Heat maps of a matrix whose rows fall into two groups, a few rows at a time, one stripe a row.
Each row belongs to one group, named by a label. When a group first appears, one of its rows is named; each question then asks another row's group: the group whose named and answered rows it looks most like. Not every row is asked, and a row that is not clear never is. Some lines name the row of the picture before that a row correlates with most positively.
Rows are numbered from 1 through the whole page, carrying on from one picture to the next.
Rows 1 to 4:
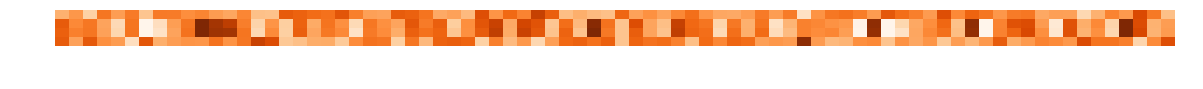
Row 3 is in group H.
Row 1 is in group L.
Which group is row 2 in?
H
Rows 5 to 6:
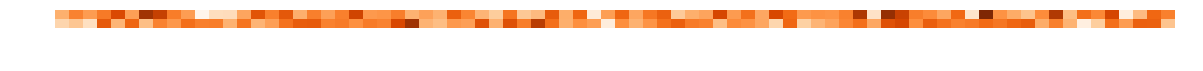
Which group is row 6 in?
L
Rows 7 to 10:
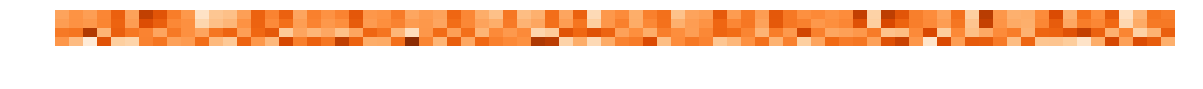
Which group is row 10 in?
L
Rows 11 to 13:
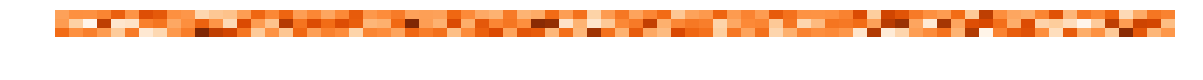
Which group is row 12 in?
L
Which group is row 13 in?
H
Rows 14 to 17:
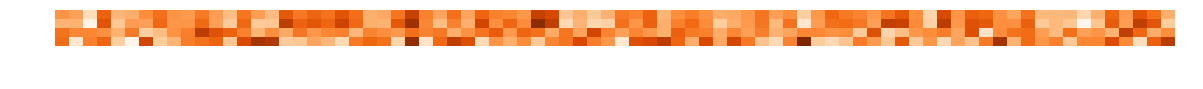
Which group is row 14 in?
L
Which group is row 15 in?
L
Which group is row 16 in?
H
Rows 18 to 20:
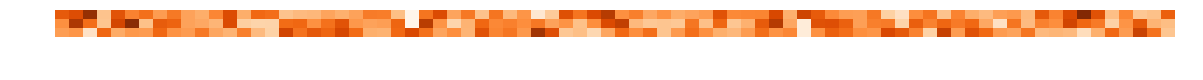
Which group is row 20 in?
L
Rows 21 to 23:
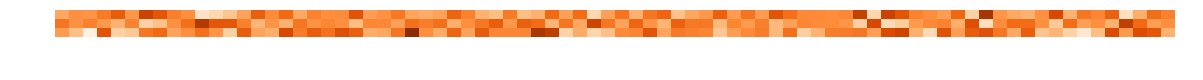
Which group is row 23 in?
L
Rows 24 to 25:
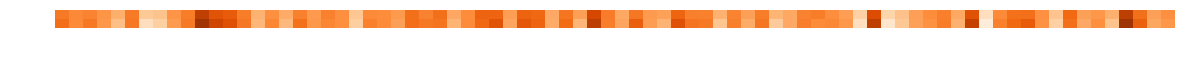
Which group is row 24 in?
H
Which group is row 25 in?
H
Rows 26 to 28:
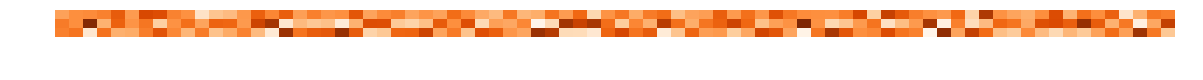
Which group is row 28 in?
L
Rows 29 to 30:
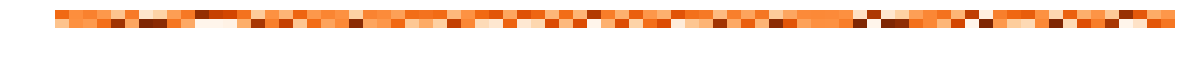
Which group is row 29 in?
H
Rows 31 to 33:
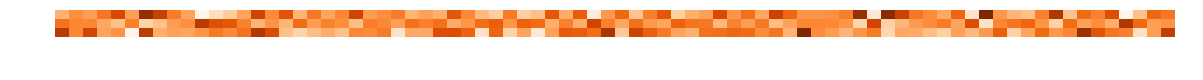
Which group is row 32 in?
H
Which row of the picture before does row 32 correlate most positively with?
29
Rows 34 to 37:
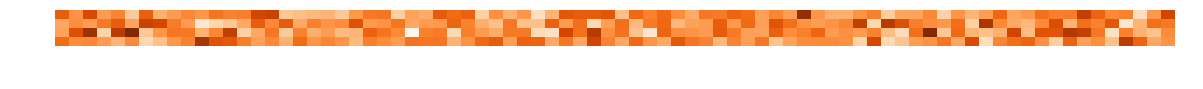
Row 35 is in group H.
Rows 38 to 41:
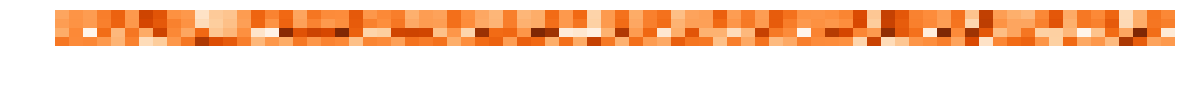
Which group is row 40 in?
L
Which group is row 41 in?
H
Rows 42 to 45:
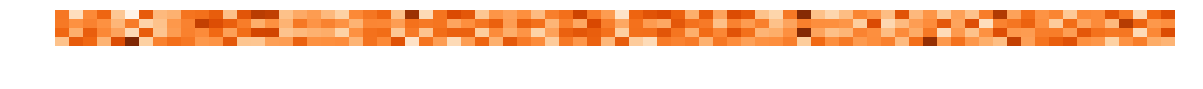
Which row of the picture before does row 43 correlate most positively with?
41
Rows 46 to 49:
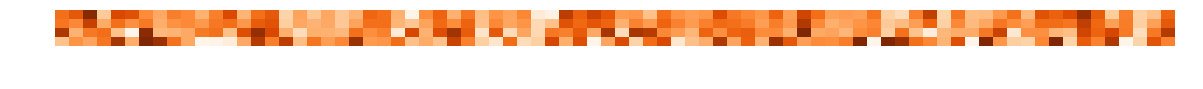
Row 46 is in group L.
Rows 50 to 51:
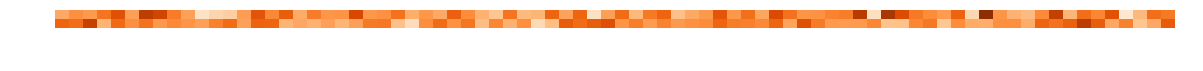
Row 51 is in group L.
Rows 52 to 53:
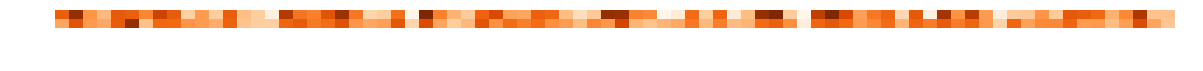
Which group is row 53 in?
L
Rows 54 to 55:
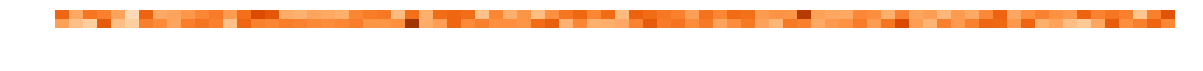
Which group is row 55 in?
L
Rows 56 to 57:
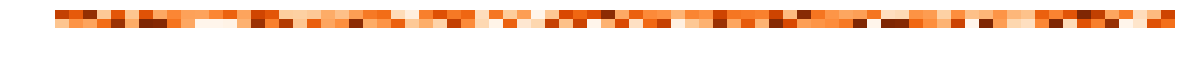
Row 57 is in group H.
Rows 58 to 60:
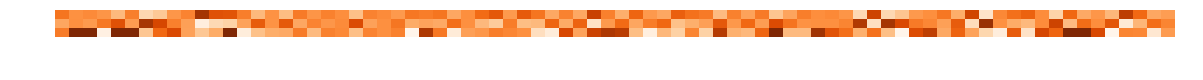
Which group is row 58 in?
H
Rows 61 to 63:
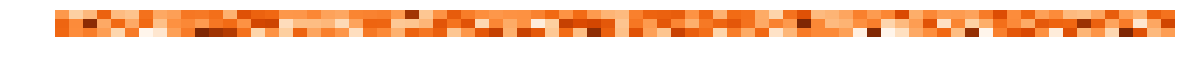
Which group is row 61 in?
L
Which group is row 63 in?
H
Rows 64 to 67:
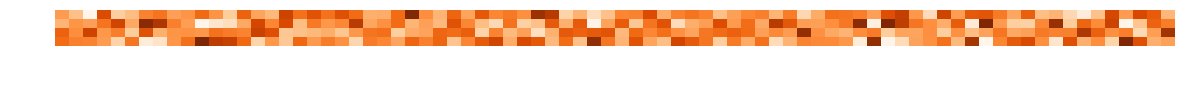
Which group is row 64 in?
L
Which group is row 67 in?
H
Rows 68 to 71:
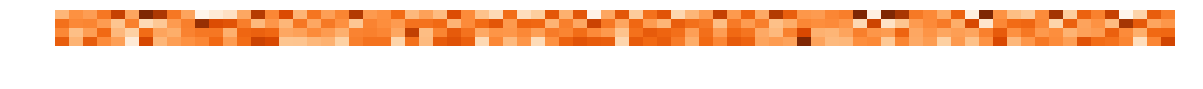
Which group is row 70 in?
L
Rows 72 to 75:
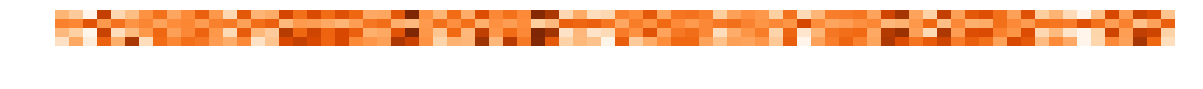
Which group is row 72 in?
L
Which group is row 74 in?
L
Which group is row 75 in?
L
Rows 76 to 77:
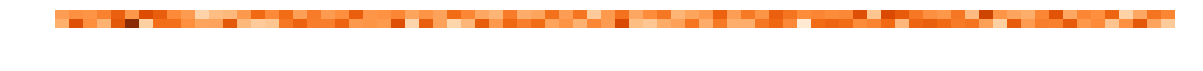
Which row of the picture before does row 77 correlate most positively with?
75
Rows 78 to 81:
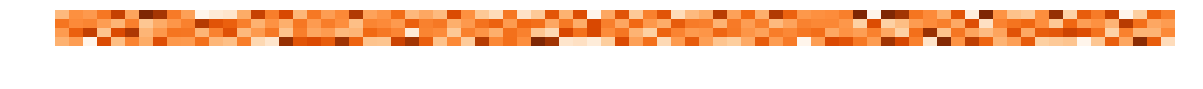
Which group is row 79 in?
H
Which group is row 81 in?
L
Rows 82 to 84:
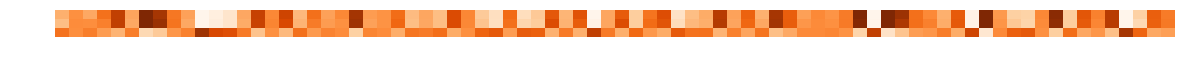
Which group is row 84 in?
H
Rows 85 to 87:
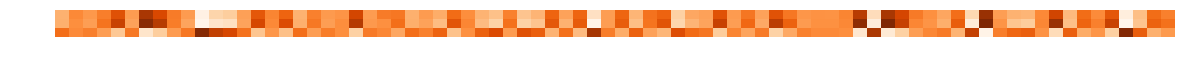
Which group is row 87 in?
H
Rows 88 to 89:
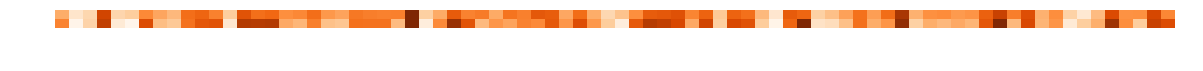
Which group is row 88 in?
L
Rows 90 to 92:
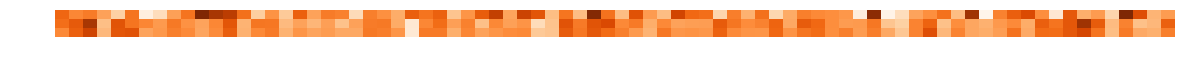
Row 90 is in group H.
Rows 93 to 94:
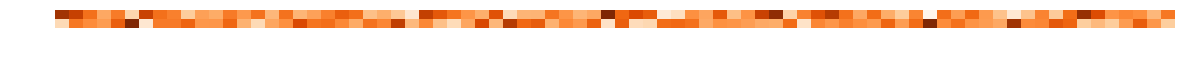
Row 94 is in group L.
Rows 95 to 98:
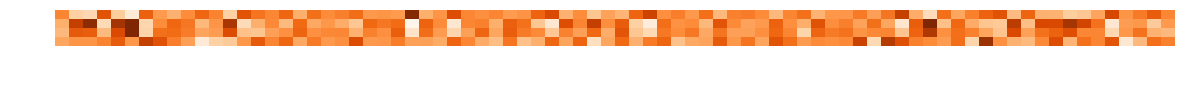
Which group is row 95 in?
L
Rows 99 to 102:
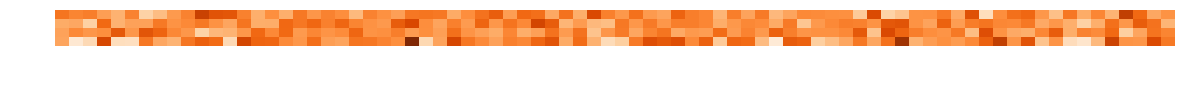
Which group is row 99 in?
H
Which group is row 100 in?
L
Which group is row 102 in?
L
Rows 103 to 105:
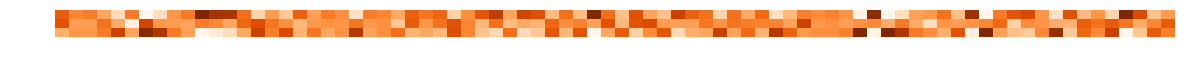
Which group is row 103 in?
H
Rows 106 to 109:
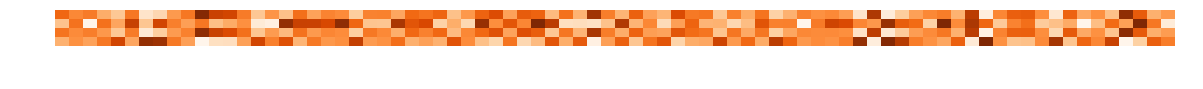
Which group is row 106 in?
H
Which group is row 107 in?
L
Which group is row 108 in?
H
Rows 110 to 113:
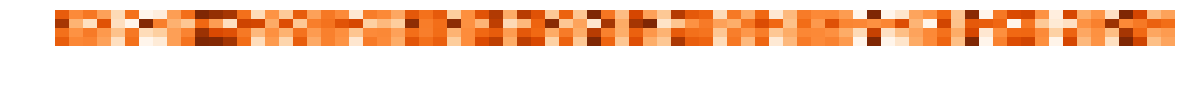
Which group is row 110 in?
H
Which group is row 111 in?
L
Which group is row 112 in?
H
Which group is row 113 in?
H
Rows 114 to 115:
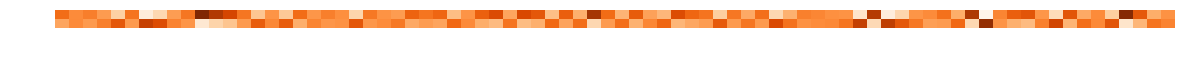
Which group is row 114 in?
H
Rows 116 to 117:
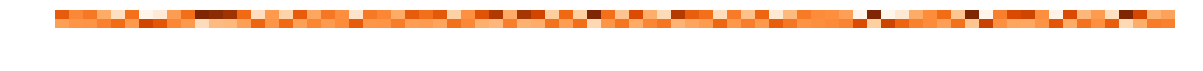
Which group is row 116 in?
H
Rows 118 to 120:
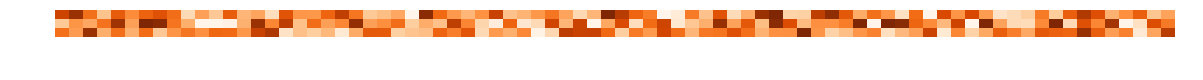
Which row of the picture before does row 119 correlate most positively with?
117
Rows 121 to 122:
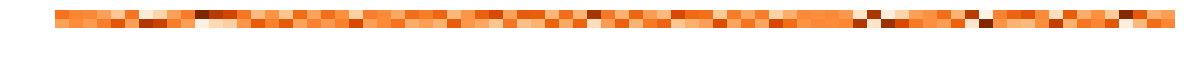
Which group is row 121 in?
H
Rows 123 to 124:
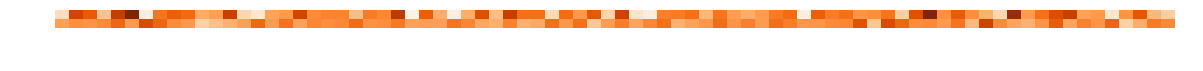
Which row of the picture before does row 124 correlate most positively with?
122
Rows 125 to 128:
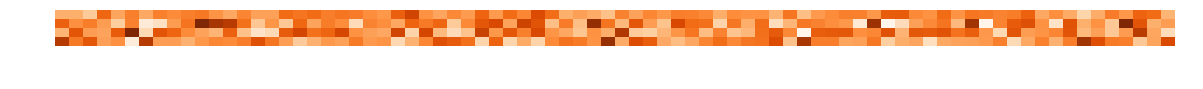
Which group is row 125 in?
L
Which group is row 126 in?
H
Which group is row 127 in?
L
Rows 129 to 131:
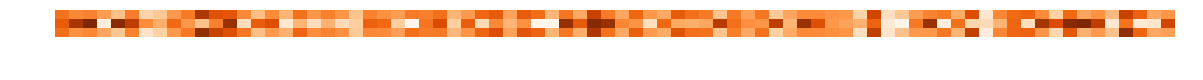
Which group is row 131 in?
H
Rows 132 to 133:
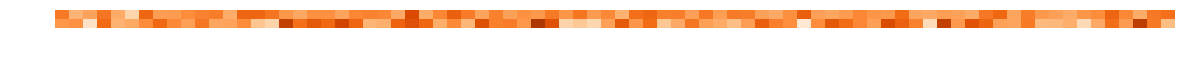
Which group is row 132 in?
L
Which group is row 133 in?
L
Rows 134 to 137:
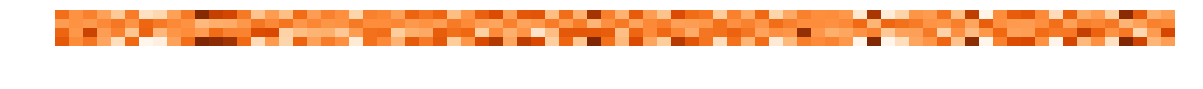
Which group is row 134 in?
H
